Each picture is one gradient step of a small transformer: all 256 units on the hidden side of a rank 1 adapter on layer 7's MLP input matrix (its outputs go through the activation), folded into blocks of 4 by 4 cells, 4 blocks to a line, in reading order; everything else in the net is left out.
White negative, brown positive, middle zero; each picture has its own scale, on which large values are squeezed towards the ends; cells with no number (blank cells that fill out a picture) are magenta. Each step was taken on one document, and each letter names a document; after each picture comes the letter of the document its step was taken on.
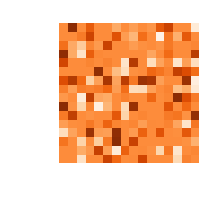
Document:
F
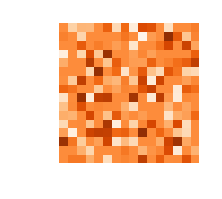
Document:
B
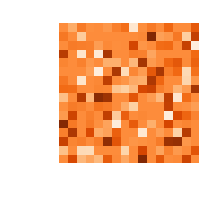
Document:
B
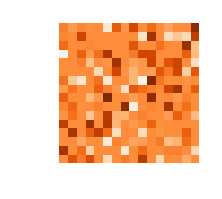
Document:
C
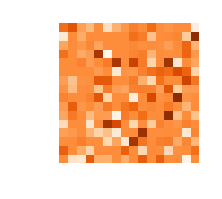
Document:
C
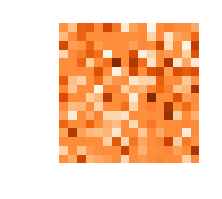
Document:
C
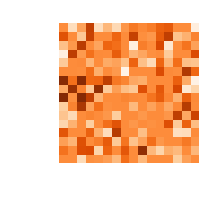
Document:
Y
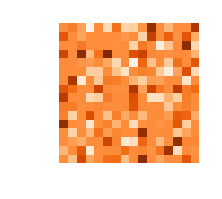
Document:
B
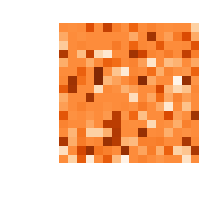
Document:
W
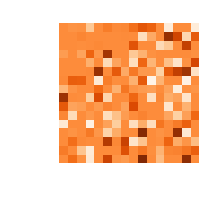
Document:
B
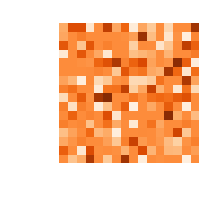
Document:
C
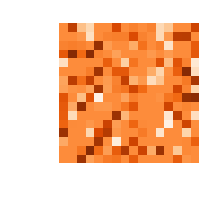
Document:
F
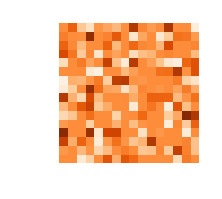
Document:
Y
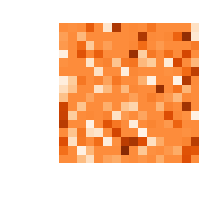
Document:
W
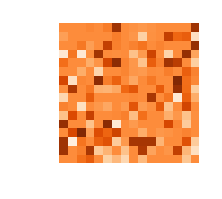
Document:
W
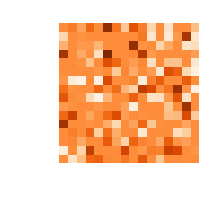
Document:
B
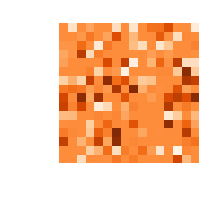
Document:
F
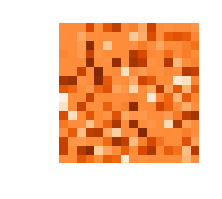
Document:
W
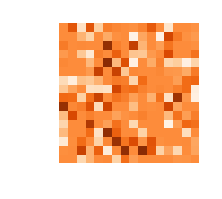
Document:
Y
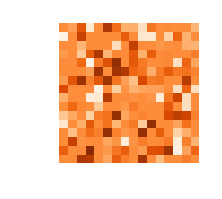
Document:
B
